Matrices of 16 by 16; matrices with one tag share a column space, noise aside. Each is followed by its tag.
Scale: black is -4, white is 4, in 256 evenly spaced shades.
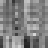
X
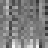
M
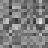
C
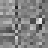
C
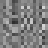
C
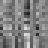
X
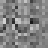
C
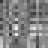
X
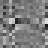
C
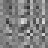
C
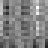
M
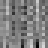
M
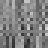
X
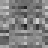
C
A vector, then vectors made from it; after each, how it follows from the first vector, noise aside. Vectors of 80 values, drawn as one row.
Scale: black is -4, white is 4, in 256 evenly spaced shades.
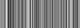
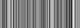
reversed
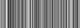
copied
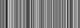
negated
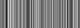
negated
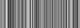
copied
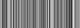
reversed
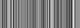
reversed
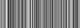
copied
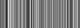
negated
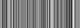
reversed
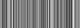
reversed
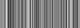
copied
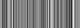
reversed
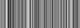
copied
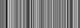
negated
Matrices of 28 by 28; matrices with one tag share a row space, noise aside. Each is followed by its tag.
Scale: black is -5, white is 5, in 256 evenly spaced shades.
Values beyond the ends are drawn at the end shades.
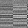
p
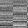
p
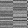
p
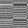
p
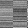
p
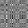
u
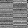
p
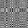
u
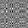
u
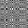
u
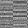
p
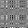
u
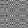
u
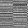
p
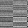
p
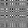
u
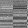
p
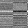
p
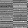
p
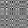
u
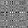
u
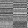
p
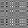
u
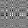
u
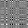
u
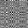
u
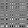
u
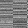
p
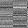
p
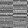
p
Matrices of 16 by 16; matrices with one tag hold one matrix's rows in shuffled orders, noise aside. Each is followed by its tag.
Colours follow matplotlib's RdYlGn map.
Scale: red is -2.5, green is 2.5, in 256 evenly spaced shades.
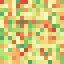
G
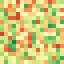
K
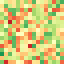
K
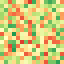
K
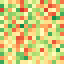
G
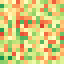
G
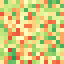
K
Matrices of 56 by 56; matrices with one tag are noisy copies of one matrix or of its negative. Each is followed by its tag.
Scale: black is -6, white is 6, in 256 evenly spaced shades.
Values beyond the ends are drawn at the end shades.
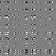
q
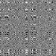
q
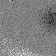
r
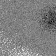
r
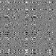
q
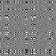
q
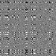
q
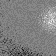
r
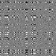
q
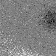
r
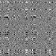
q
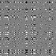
q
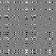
q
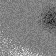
r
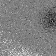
r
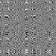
q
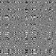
q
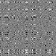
q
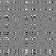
q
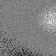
r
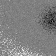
r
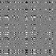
q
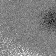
r
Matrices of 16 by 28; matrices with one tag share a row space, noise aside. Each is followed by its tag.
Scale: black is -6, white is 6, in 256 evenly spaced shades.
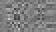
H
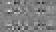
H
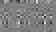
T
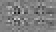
H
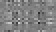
H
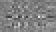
H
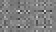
T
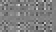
T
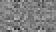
H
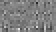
T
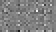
T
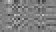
H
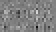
T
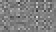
T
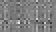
T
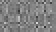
T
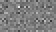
T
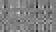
T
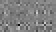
T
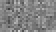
H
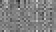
T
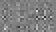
T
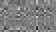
T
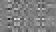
H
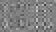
T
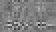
H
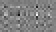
T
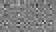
T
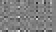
T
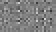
T
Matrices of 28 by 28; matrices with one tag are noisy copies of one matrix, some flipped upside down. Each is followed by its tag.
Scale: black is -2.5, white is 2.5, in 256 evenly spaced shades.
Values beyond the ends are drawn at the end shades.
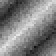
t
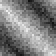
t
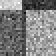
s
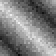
t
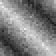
t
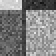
s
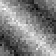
t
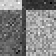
s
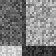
s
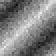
t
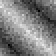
t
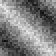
t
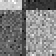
s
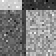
s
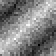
t
